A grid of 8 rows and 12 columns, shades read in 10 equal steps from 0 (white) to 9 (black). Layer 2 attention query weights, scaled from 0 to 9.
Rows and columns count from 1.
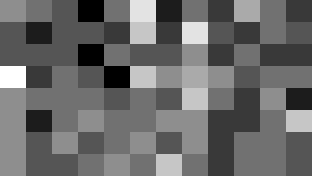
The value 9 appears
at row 1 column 4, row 3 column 4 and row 4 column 5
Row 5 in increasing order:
2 4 4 5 5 5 5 5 6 6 7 8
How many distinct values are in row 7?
4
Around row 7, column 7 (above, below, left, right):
4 2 4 4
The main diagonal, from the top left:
4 8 6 6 6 5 6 5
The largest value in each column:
6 8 6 9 9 6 8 5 7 7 7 8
